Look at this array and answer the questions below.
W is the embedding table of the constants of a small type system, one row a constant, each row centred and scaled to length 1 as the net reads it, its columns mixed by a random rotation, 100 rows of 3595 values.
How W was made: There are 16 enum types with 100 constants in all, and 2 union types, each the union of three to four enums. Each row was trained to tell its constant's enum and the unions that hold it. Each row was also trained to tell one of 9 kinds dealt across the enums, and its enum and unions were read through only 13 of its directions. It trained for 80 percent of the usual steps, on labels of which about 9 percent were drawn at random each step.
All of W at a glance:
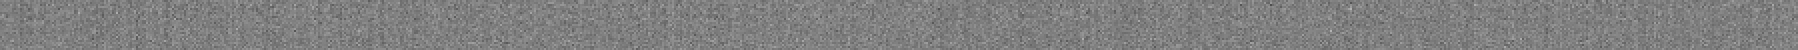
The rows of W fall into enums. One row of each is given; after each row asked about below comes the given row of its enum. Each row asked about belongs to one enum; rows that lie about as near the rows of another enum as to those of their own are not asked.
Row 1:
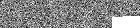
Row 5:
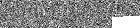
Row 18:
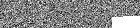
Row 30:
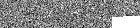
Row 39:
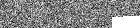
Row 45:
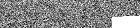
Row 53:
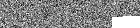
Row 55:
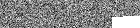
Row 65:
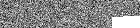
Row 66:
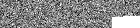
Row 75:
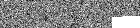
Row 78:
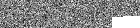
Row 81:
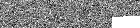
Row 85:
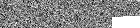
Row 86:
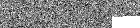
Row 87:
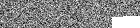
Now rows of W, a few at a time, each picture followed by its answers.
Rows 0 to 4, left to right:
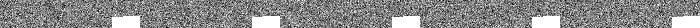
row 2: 30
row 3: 78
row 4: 66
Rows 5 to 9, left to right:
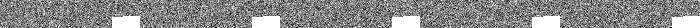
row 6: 30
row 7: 86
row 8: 78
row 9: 65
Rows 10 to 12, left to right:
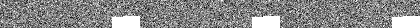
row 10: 87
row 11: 85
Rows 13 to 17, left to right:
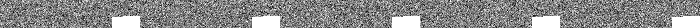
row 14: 39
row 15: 81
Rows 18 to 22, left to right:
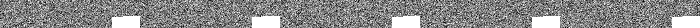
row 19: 87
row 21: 1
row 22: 75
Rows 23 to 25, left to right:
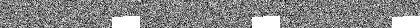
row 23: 65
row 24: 39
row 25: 66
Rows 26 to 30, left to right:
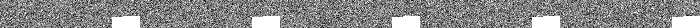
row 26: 1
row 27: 75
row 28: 65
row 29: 78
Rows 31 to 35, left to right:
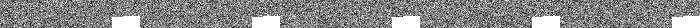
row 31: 87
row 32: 65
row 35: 65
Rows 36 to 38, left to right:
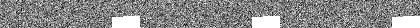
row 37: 55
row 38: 53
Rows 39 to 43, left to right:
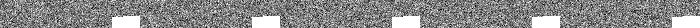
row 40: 30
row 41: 5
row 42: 66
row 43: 66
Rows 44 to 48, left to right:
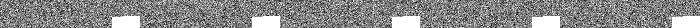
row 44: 75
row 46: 87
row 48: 66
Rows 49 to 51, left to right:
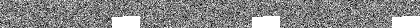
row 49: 55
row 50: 78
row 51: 1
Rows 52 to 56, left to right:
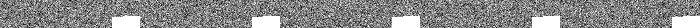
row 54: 66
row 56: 39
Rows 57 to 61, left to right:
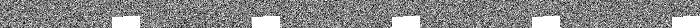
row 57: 30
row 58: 87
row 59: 53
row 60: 53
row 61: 85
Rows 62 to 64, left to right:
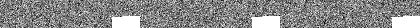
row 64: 39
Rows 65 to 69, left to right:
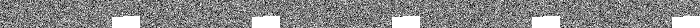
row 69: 65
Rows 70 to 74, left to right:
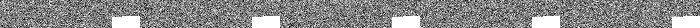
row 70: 1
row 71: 30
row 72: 45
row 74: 87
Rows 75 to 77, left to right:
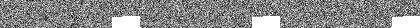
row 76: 85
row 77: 53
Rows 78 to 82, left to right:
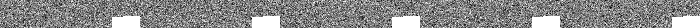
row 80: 45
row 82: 85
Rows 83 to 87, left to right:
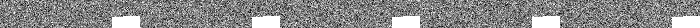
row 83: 53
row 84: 78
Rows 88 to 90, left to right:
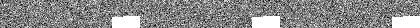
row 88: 39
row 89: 45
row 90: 5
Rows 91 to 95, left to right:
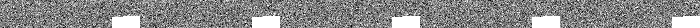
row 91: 39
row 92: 45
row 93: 1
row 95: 30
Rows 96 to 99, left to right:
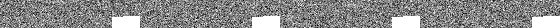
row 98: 78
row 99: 53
